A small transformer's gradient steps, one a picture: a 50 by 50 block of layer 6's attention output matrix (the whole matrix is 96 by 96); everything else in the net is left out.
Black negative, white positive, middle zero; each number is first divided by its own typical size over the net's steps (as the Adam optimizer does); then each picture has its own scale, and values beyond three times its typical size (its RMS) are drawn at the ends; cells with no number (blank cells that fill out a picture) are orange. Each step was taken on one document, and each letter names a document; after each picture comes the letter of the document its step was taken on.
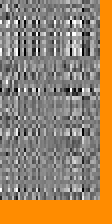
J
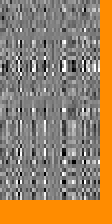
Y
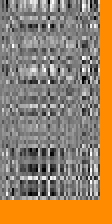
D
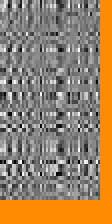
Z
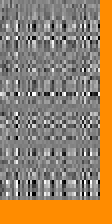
Y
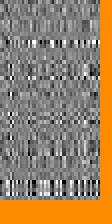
Y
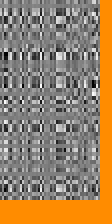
Z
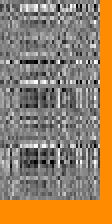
D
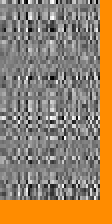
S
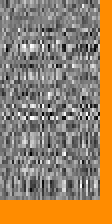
S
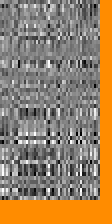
D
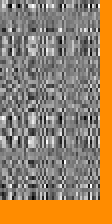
S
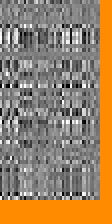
J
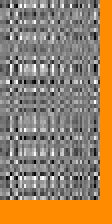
D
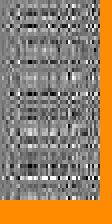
D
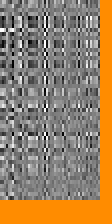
S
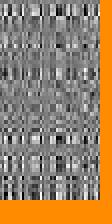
Z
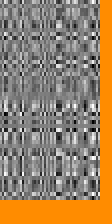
Z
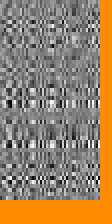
S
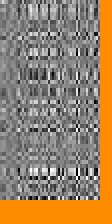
S
